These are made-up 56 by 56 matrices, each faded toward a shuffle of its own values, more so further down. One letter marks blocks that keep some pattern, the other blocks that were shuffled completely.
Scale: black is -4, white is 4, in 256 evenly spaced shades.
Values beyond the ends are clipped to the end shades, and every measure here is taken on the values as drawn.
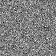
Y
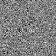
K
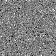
Y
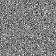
K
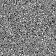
Y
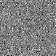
K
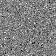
Y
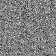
Y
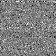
K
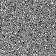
Y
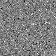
Y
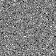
K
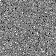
Y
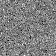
Y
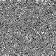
K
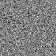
K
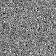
K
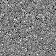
Y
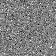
Y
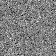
Y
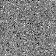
K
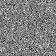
Y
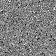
Y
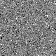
Y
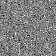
K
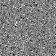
K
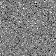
Y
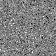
Y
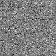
K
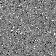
Y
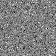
K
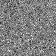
Y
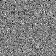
K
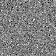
K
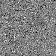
Y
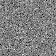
Y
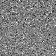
K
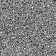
K
